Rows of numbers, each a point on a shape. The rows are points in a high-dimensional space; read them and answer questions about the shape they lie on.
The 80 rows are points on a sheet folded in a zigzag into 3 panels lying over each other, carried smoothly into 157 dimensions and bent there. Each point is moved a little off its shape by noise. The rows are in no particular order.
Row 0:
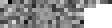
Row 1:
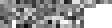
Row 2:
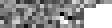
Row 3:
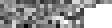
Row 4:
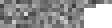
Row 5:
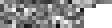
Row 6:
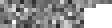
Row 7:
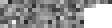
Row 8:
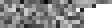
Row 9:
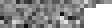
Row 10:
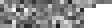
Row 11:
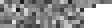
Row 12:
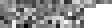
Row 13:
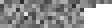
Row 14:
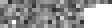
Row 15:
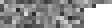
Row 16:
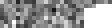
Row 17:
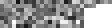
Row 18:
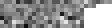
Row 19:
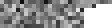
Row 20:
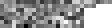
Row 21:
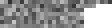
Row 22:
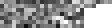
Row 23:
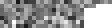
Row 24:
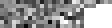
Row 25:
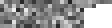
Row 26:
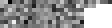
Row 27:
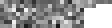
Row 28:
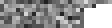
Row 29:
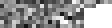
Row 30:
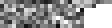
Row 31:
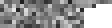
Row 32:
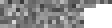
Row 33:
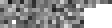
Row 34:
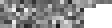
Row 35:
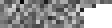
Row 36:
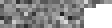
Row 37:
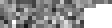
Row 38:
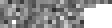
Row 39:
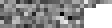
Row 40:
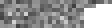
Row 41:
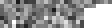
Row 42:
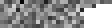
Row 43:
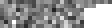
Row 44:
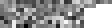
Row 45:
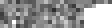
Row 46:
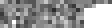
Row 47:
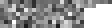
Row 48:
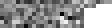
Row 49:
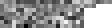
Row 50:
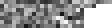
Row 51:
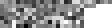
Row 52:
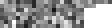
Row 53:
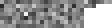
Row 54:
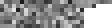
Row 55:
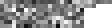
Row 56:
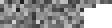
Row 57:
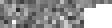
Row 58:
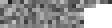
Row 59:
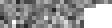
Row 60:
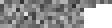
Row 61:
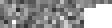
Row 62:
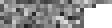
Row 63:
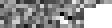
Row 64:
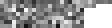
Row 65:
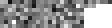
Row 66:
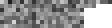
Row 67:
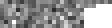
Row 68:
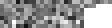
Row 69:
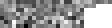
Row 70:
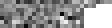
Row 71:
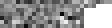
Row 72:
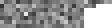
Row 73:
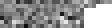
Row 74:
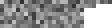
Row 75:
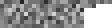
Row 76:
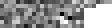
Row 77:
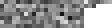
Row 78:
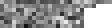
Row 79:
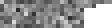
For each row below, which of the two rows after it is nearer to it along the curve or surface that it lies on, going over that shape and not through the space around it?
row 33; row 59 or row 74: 74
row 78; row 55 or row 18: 18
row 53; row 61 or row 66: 61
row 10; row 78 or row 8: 8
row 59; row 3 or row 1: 1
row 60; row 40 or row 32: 32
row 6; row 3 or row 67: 67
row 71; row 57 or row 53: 53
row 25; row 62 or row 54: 54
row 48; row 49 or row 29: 29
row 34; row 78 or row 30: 30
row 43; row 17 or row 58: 58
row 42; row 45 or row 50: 50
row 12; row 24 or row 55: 24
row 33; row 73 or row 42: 42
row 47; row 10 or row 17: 10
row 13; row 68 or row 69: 69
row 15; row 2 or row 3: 3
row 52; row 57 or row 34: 57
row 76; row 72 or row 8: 72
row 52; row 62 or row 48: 62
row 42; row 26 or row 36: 26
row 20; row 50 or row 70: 50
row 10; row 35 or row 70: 35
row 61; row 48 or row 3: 3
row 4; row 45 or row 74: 45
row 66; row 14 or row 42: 42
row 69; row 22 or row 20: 20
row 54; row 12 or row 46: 12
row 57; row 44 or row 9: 44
